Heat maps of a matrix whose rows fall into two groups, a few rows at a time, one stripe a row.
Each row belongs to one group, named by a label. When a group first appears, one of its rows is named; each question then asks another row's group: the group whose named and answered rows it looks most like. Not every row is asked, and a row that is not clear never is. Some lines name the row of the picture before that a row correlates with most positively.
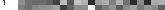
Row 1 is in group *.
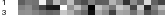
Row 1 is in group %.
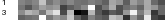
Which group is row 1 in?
%
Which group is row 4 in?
%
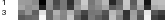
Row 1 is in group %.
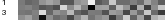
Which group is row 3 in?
%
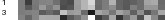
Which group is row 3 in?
*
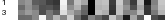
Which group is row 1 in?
*
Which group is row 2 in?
*
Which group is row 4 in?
%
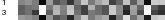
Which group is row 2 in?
%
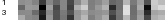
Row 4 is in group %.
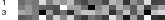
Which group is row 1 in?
%
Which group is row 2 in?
*
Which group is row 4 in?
%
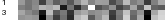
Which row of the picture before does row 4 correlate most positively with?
3
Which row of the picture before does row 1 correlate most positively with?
3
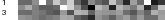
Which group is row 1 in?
%
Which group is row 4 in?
*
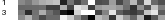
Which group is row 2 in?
*
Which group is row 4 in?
*
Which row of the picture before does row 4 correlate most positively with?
2
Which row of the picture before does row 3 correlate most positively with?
3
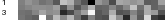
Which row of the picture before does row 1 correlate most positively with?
4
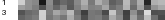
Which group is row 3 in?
%
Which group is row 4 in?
%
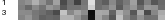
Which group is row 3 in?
*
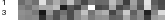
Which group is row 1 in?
%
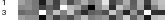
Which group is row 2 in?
*
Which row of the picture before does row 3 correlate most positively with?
1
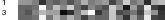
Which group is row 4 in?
%
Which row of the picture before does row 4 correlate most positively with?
3
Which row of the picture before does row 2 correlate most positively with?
3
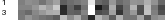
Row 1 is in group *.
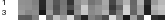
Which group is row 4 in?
%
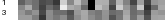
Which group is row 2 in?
*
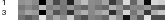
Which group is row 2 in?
%
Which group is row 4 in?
%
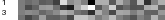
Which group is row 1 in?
*
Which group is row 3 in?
*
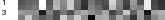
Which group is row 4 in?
*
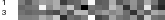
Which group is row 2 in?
%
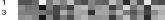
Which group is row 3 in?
*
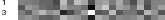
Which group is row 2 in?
*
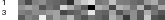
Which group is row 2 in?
*
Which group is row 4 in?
%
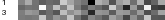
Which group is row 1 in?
*
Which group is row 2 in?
%
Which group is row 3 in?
*
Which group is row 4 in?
%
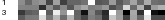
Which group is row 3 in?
%
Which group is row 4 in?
%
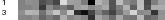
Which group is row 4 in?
*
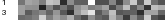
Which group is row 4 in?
%
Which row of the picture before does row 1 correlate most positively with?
3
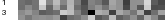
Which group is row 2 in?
%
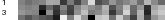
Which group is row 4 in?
*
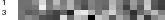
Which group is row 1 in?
%
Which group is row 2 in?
%
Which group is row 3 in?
*
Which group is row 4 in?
*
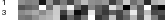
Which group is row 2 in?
%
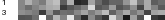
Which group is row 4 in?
%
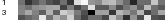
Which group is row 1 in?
*
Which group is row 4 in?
%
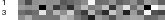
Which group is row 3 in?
%
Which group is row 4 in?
*
